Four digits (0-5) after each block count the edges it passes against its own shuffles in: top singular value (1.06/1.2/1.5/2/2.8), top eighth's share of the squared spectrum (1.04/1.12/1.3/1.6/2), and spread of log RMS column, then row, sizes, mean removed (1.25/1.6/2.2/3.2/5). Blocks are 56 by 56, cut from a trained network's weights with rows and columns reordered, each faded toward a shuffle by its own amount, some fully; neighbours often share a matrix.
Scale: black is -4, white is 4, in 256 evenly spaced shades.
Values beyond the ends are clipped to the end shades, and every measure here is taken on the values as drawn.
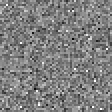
2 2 0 1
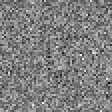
2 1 0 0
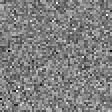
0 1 0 0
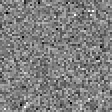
0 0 0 0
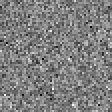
2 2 0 1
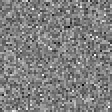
1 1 0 0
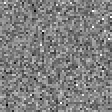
0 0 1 0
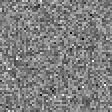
0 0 0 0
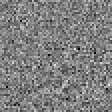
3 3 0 1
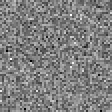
0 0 0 0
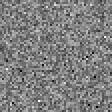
0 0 0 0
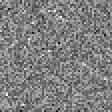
0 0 0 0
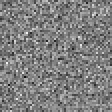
2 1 0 0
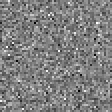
1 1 0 0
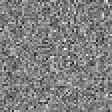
3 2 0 1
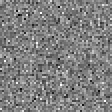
1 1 0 0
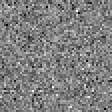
2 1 0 0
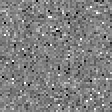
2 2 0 0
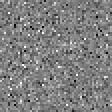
2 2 1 0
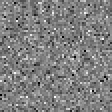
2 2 1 0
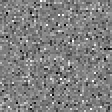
0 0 0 0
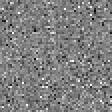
2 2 1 1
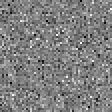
2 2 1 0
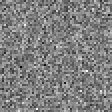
1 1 0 0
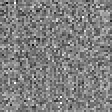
3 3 0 1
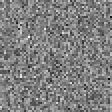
2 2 0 0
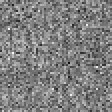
3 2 0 1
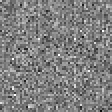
2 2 0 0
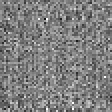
4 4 1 2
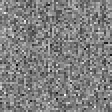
2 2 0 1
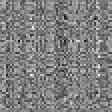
4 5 2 3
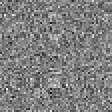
4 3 1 2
